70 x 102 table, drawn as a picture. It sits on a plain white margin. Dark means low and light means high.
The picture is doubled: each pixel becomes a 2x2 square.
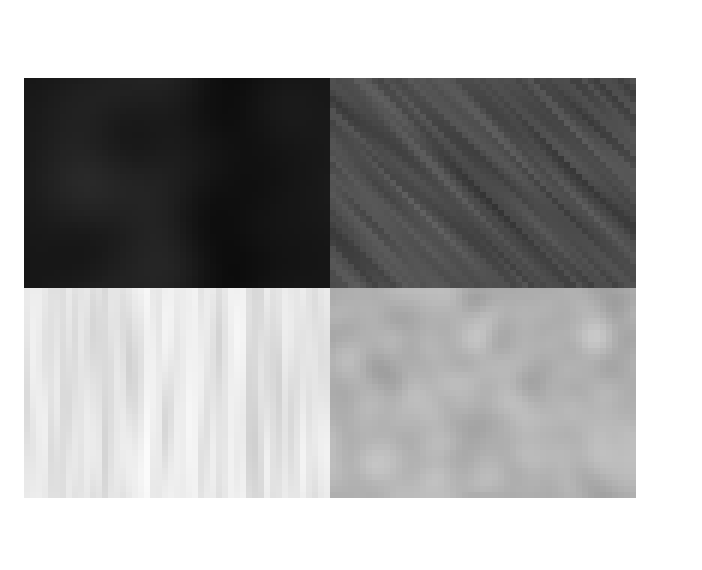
The table splits into 2 rows of 2 panels. Panel 1,1: very low, smooth, faint in contrast. Panel 1,2: low, slanting down to the right, faint in contrast. Panel 2,1: very high, streaked downward, faint in contrast. Panel 2,2: high, blotchy, faint in contrast.
